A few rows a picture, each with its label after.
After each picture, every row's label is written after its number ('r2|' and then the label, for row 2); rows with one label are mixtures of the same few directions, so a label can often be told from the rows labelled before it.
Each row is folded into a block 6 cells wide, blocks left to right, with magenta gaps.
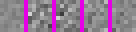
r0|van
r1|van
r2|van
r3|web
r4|web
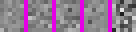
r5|web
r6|van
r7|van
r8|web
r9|web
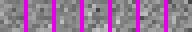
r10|van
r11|van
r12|web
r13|van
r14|web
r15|van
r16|web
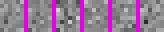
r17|web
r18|web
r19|web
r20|web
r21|van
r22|web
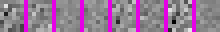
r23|van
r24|van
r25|web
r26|web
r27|web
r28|van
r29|web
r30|van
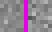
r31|web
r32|van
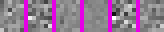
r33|web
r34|van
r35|web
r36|web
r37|van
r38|van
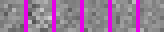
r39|van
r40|van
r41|van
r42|web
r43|web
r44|web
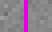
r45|van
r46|web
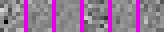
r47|web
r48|web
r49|van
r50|van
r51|web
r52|web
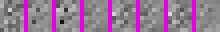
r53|web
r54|web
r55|web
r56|van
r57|van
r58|van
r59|van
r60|van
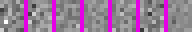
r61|web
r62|van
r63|van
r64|web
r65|web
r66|web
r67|web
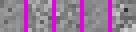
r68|web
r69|web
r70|van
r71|van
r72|van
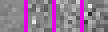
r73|van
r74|web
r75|web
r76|van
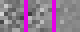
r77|van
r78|van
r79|web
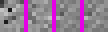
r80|web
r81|van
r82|van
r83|van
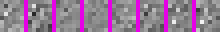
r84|van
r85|van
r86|web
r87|web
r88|van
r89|van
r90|web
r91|web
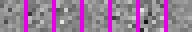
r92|web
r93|van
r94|web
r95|web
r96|van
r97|web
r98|van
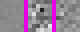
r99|van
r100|van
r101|van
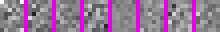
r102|web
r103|van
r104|van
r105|van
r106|web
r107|web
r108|van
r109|van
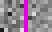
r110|web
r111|van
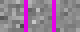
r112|van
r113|web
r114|web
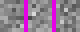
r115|van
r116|van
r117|web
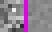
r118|van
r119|van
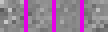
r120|web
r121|van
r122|web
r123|van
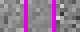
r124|web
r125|web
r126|van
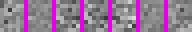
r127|web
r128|van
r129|van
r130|van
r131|van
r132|van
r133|van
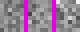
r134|web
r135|van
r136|web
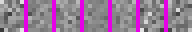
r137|web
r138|van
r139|web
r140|van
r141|web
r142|web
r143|web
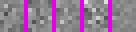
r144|van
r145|web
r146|web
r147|web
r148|van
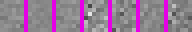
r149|van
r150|van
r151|van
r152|van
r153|web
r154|van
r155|van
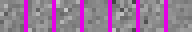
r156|van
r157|web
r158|web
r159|web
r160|web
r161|web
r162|van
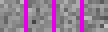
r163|web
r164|web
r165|web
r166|van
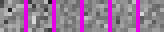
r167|web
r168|web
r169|web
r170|van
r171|web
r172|van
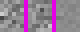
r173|van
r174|van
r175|van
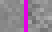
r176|web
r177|van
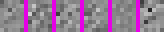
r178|web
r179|van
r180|van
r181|van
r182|web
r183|web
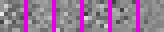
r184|van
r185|van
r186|web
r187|van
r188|web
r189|web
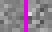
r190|van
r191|van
